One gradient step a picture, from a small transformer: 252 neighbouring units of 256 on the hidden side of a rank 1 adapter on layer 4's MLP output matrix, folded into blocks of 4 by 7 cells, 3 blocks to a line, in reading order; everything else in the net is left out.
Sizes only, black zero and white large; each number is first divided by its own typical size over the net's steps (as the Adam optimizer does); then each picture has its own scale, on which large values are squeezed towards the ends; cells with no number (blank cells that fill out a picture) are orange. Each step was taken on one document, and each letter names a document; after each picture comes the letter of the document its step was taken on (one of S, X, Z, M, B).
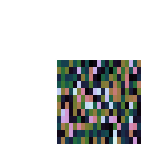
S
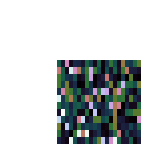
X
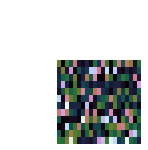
X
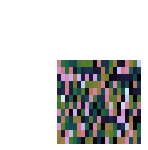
S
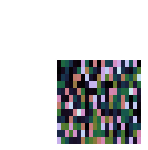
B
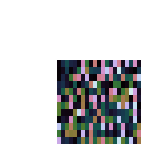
B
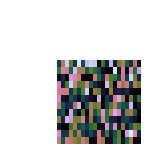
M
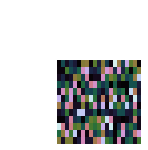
B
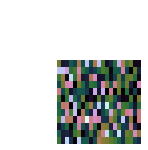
S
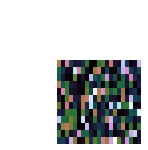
X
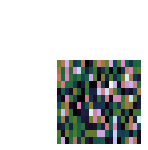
S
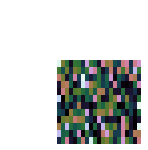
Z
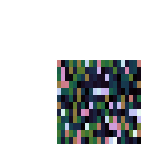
X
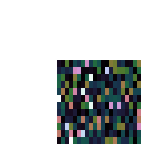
X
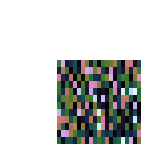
B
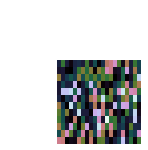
B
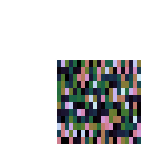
B
